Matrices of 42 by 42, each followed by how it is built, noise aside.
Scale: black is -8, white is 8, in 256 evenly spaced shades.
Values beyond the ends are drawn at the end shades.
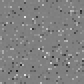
sparse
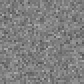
noise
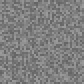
noise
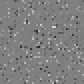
sparse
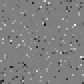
sparse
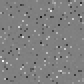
sparse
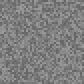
noise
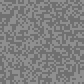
noise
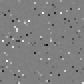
sparse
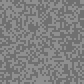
noise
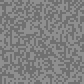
noise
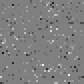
sparse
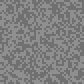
noise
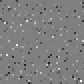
sparse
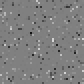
sparse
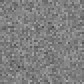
noise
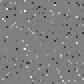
sparse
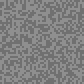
noise
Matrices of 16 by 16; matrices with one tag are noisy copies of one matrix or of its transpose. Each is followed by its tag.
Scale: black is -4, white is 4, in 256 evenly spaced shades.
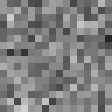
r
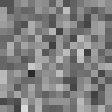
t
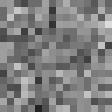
r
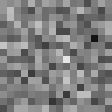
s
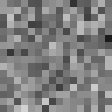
r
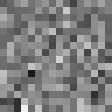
t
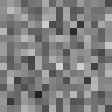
s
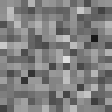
s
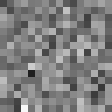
t
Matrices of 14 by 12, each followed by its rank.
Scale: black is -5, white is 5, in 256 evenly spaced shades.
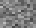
full rank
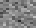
full rank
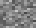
full rank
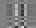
one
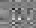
two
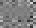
two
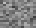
full rank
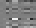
two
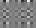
one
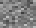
full rank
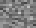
full rank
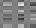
one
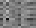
two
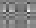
one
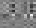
two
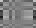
one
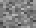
full rank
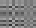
one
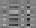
one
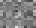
two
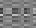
one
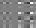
one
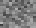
full rank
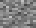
full rank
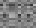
two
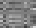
two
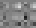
two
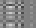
one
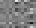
two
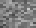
full rank
